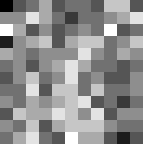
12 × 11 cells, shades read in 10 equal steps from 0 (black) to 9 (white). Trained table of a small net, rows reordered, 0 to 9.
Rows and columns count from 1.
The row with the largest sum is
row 10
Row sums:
44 57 55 58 58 52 52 57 54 63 59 53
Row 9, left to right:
5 4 6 5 6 7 8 3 4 2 4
